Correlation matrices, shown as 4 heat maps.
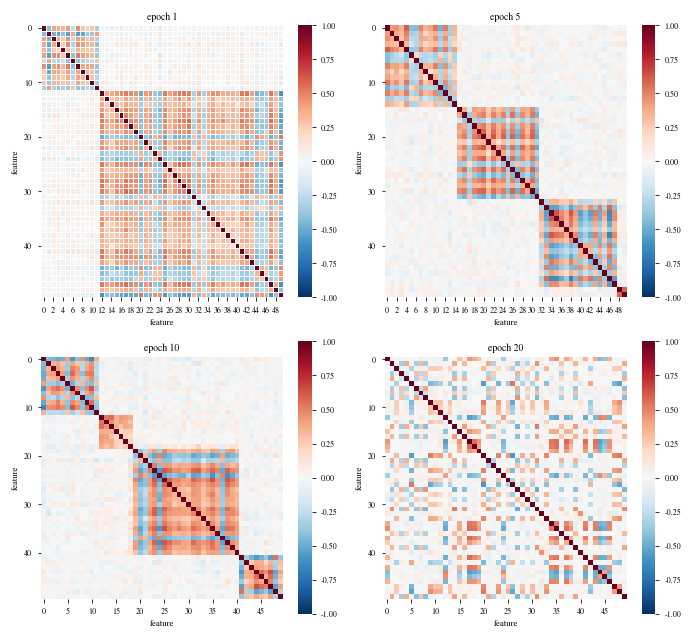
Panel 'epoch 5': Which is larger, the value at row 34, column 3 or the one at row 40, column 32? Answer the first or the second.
the first
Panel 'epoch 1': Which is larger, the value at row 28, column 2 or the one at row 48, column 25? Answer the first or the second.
the second
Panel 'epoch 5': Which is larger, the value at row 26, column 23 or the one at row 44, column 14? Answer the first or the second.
the first
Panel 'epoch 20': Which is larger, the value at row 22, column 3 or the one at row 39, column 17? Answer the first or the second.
the first
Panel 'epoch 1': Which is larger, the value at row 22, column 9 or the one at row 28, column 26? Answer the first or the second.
the second
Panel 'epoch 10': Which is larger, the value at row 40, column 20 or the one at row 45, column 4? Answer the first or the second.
the second
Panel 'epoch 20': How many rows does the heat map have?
50
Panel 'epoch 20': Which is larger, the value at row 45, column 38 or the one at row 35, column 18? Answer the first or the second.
the second
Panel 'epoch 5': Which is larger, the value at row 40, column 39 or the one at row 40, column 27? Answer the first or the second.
the second
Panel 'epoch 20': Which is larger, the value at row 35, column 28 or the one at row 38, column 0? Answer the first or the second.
the second
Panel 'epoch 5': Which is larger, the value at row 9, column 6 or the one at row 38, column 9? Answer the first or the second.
the second
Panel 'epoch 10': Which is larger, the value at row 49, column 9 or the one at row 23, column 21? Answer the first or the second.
the first
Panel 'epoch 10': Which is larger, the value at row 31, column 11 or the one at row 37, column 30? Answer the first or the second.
the first
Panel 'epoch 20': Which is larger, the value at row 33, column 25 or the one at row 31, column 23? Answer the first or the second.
the first
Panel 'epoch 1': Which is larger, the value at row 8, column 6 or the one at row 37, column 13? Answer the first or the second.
the second
